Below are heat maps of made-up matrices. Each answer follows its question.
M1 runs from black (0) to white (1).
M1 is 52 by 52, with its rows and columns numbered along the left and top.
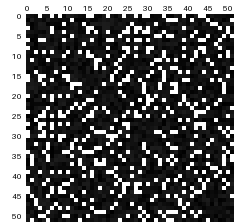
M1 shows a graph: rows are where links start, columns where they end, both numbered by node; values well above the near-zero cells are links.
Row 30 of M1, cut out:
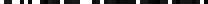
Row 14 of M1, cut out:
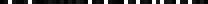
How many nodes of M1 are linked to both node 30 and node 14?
2
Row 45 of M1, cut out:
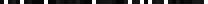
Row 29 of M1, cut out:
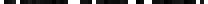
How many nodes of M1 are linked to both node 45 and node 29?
4
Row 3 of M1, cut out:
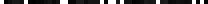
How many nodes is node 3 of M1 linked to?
11
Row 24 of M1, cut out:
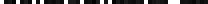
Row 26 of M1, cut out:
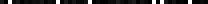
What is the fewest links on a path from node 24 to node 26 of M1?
3
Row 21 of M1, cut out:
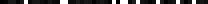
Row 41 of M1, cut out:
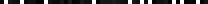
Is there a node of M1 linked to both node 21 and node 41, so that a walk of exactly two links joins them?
no
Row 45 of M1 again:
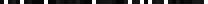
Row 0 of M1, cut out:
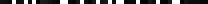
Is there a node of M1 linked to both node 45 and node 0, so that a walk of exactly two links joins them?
no
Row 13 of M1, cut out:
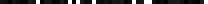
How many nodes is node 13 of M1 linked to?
8
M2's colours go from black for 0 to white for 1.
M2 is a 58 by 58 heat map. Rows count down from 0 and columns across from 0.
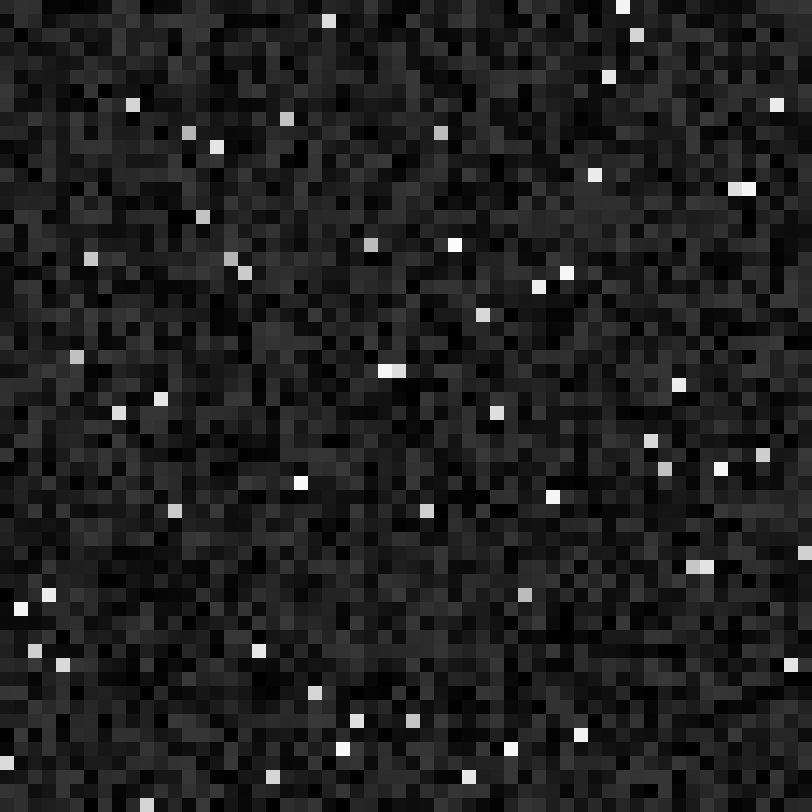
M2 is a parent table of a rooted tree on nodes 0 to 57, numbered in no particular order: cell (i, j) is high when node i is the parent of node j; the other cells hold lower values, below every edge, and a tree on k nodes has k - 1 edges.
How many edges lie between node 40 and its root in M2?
3
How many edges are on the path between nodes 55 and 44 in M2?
6
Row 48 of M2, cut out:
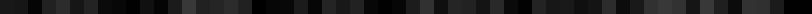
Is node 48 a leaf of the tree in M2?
yes
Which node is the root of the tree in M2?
7
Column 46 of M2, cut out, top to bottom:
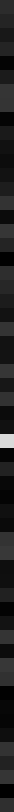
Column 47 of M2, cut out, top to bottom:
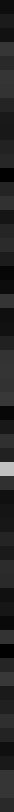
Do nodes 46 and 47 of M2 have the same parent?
no
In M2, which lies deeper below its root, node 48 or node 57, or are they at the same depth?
node 57
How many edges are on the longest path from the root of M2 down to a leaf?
10
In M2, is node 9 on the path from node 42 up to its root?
yes
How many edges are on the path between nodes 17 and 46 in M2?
6
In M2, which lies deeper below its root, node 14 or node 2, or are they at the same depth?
node 14
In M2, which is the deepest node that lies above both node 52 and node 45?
9
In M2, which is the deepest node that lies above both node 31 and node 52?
9
